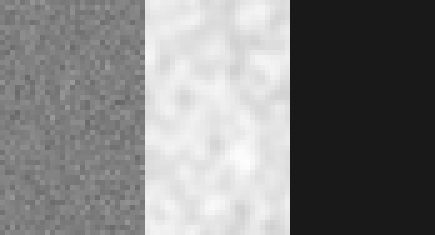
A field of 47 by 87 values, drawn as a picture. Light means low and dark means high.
The table splits into one row of 3 panels. Panel 1,1: middling, fine-grained, faint in contrast. Panel 1,2: very low, blotchy, faint in contrast. Panel 1,3: very high, flat.
